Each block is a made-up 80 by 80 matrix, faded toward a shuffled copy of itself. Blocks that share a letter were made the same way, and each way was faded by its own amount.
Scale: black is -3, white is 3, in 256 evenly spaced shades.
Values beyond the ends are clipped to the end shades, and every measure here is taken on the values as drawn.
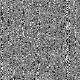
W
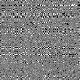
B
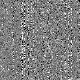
W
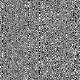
W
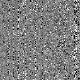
W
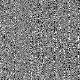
W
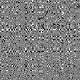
B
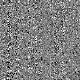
W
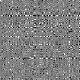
B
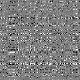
B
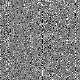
W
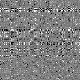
B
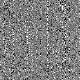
W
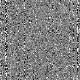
W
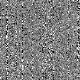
W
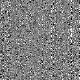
W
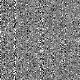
W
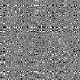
B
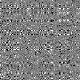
B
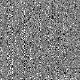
W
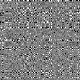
B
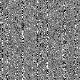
W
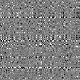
B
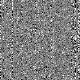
W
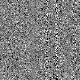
W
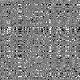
B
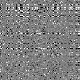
B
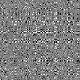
B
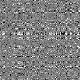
B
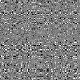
B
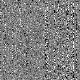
W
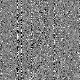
W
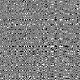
B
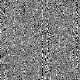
W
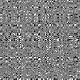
B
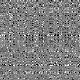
B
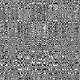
B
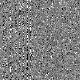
W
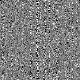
W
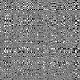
B
